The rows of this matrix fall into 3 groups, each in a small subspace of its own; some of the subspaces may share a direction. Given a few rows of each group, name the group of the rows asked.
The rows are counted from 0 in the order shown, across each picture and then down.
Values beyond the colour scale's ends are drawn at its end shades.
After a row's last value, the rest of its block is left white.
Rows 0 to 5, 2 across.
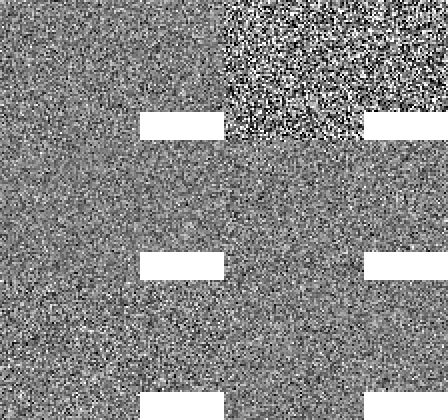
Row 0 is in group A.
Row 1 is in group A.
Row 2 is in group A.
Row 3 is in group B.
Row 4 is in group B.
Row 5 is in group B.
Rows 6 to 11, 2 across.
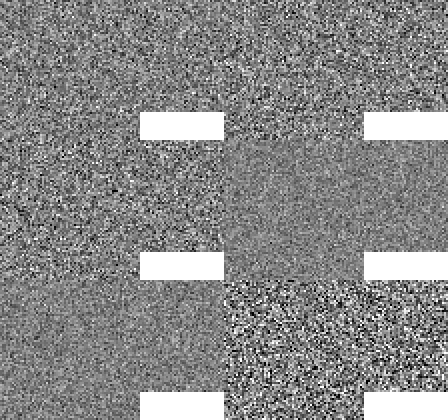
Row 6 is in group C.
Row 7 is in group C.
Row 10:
B
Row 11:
C
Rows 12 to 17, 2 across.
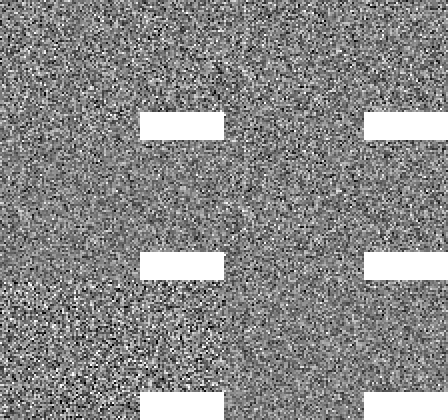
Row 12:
C
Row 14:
C
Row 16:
B
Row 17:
C
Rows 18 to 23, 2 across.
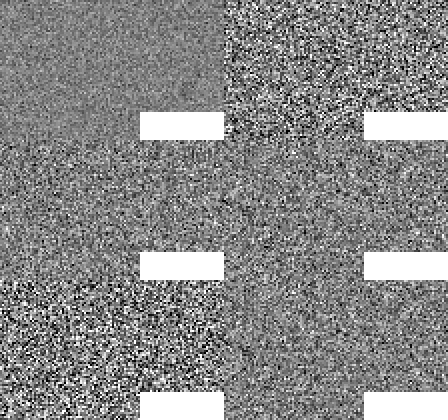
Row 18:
A
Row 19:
B
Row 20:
A
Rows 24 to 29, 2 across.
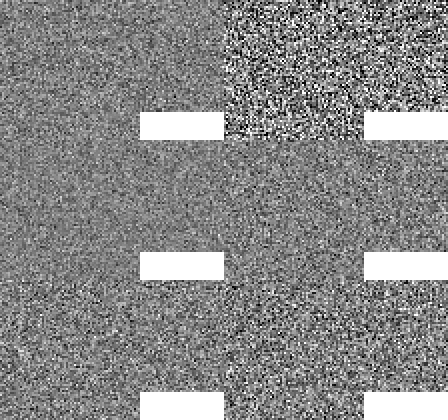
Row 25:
A
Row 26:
C
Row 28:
C
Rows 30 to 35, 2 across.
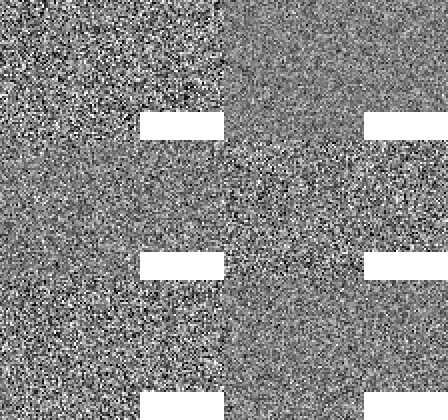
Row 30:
A
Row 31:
C
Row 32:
A
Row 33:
B
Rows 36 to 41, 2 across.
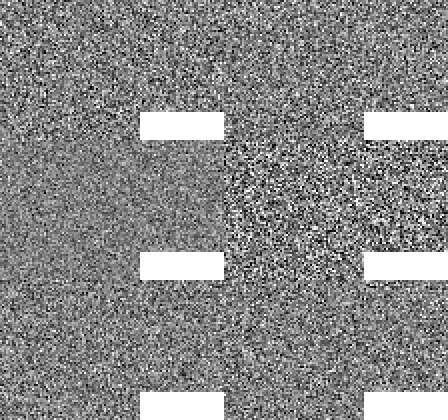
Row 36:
C
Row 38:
C
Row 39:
C
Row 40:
A
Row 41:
C
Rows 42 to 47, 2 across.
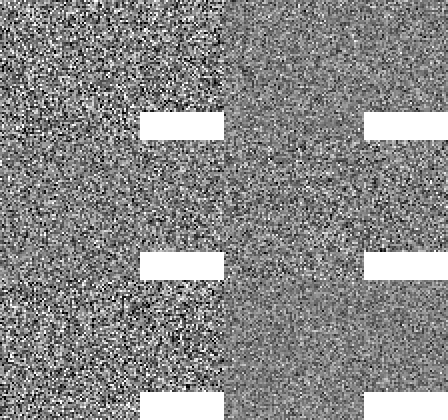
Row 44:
C
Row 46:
B
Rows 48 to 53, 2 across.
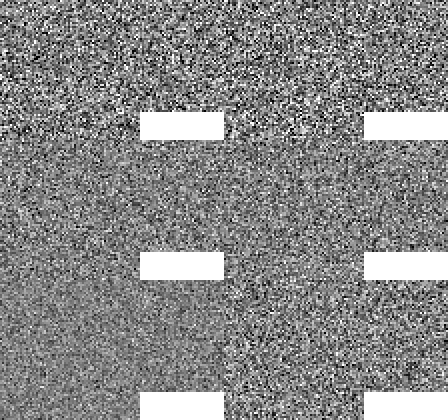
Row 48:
B
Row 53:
A
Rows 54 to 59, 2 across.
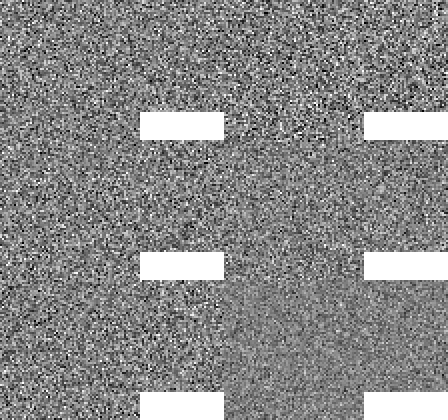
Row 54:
C
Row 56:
A
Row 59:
C
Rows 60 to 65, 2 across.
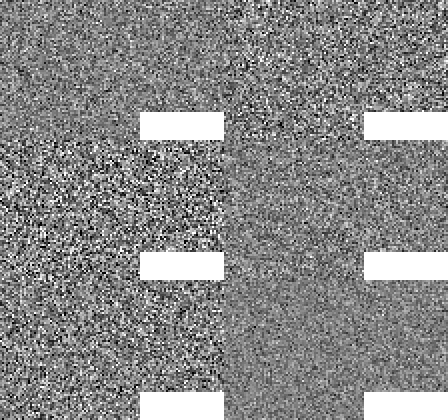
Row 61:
A
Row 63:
B
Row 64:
C
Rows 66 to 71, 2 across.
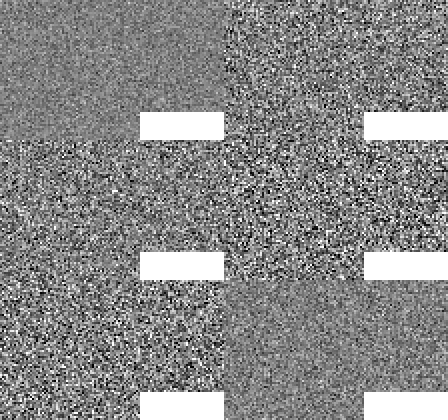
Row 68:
C
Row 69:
C
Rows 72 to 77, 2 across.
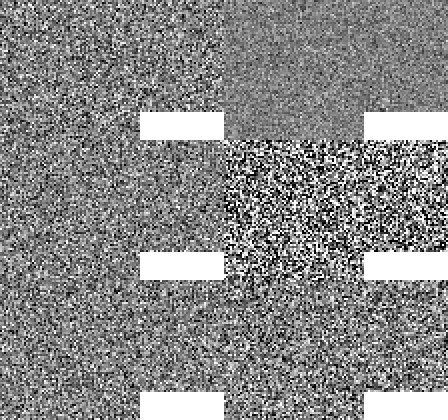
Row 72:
B
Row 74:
B
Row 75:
A
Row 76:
A
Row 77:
A
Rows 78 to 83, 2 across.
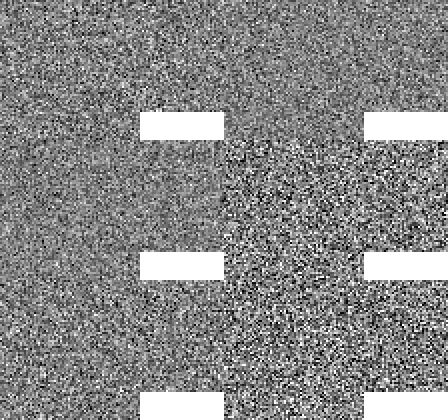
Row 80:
A
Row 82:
C
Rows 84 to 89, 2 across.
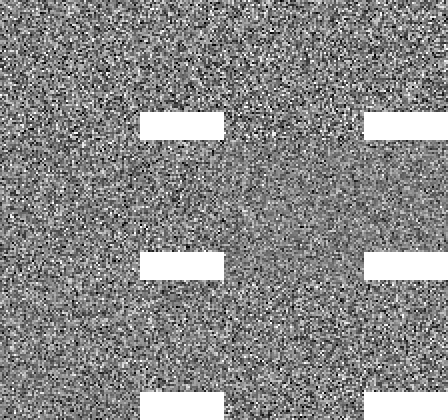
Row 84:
A
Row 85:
A
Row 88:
B
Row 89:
B
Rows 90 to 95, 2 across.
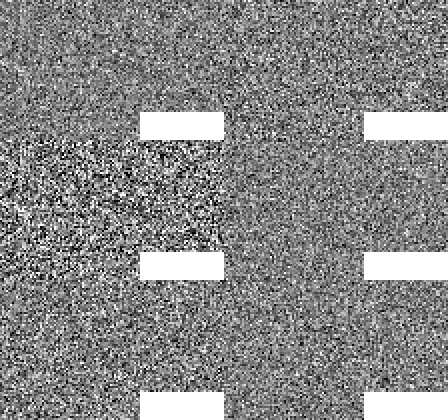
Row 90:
C
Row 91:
A
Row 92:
C
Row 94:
B
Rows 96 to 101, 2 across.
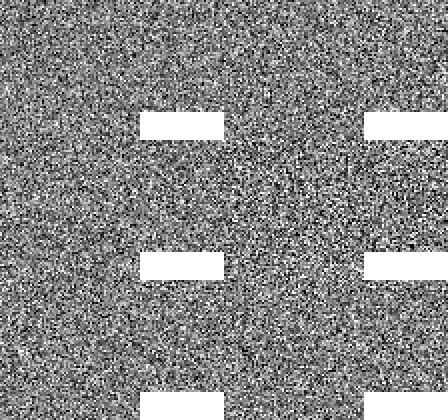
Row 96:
A
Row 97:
C
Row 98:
B
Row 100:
C
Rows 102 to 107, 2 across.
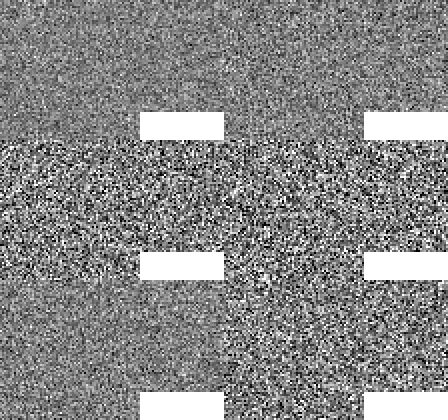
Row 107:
A
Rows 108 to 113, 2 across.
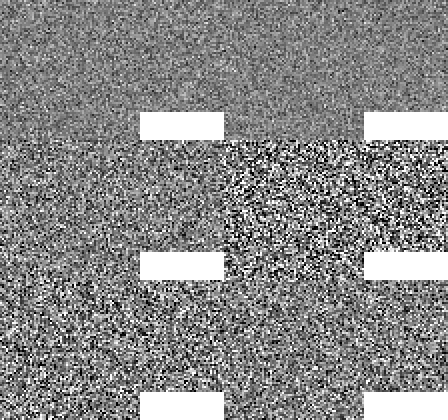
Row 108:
A
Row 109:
A
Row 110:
A
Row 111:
C
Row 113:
C
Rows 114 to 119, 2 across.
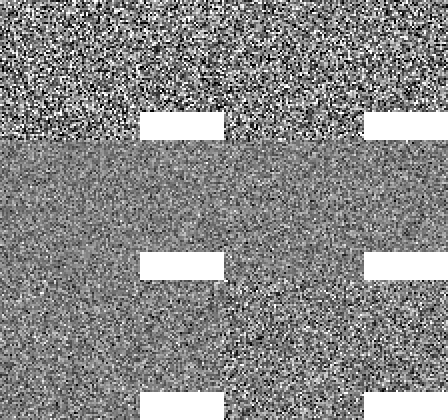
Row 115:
A
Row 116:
A
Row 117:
A
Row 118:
A
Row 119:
B
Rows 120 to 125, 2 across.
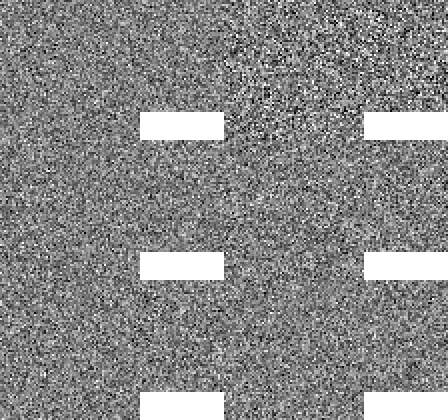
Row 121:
C
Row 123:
B
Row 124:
C
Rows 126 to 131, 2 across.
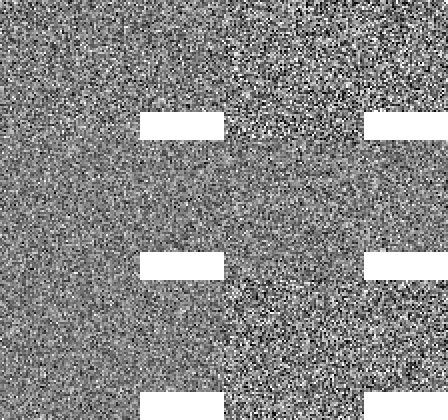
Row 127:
B
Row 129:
B
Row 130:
C
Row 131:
A
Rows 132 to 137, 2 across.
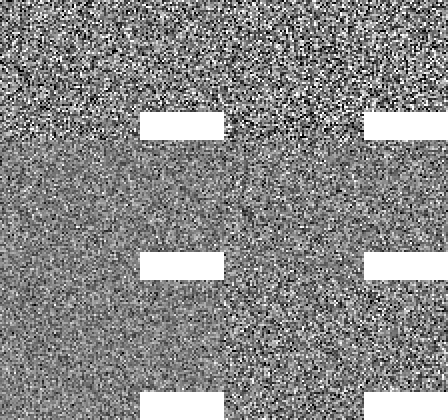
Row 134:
C
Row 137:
C
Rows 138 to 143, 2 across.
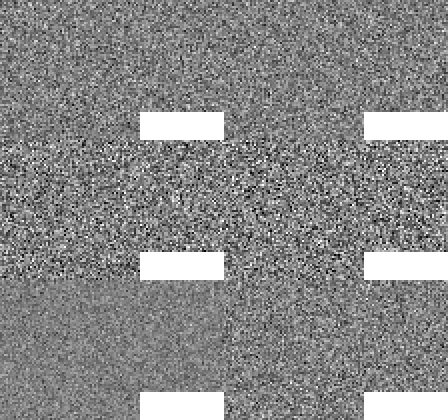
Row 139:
C
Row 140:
B
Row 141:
C
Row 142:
A
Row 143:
B
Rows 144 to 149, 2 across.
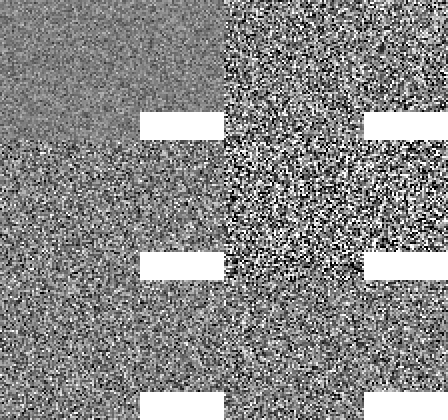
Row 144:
B
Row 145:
A
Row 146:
A
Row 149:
C
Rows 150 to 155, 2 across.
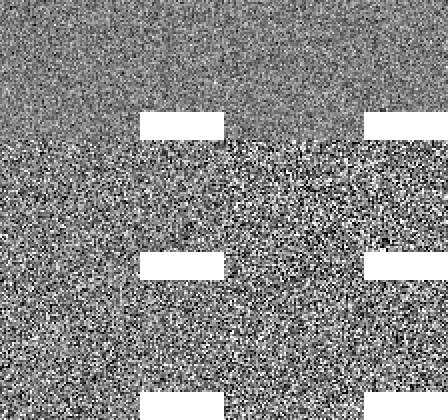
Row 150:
A
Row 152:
A
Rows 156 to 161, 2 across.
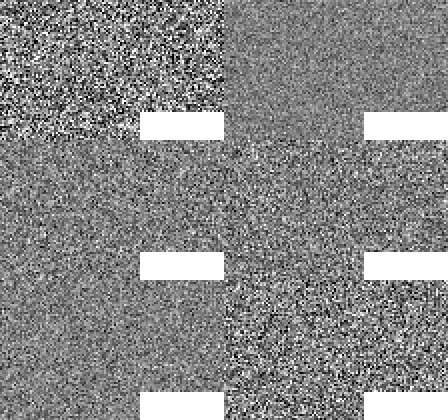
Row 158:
C
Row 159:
A
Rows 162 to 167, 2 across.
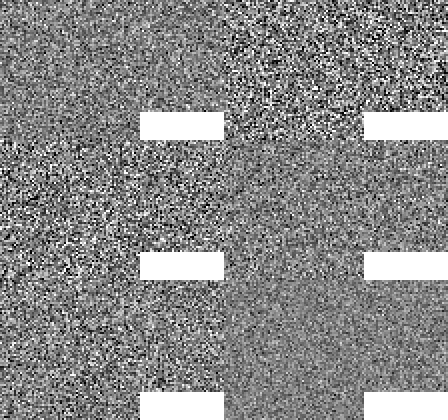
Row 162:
B
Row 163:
C
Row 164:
B
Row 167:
C
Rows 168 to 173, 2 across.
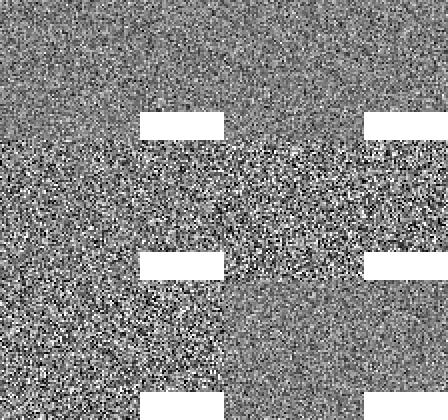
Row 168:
B
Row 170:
C
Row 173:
A
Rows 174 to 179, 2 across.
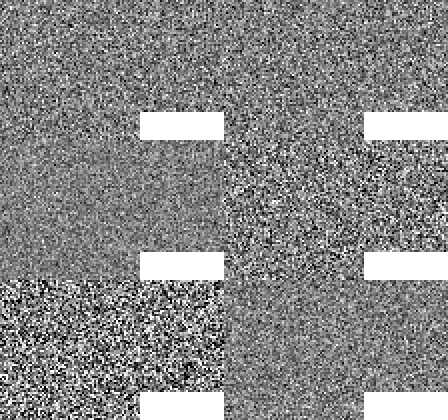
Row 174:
A
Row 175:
A
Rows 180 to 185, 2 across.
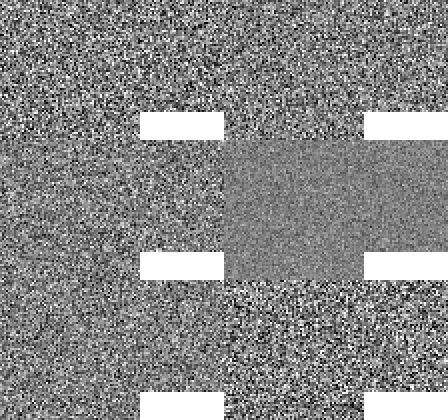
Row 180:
A
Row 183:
B
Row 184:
B
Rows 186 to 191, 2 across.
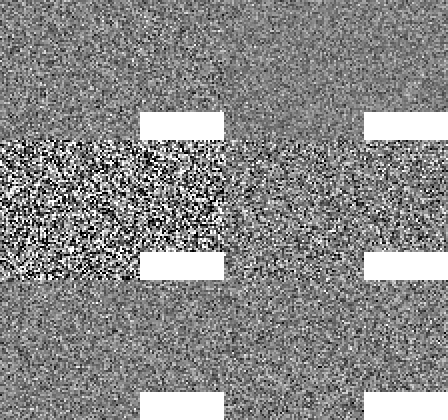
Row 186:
C
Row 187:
A
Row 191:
B
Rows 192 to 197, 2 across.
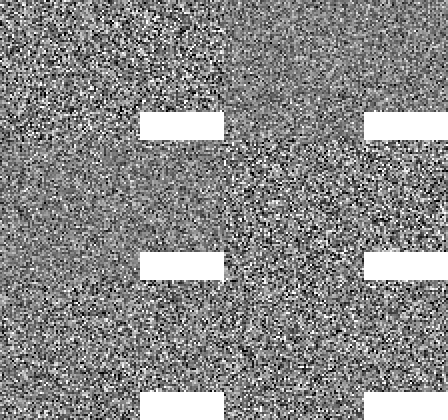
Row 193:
B
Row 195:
C
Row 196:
B
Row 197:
C
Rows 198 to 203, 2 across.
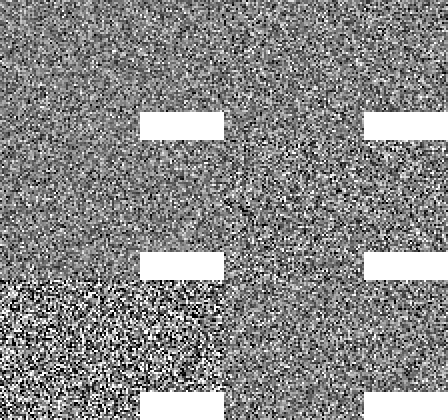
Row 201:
C
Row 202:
A
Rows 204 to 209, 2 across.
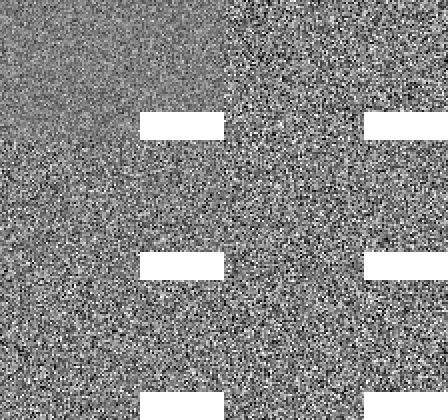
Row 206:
B
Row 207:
B
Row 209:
C
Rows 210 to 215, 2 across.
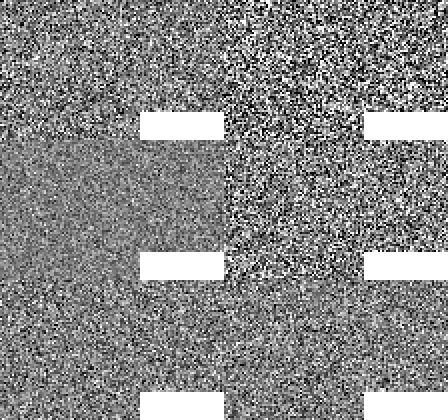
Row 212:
C
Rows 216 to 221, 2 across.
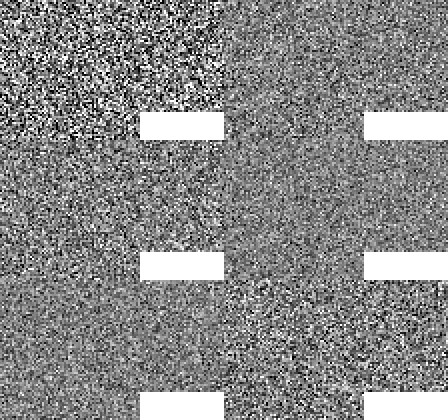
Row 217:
B
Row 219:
B
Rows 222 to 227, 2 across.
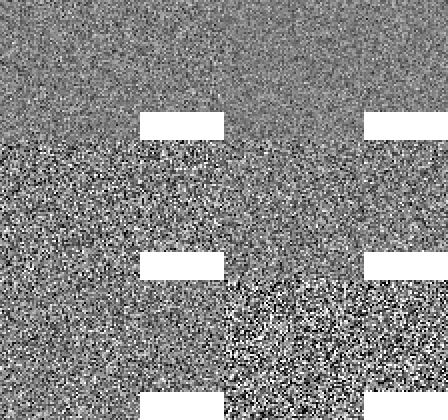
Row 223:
B
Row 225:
A
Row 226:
B
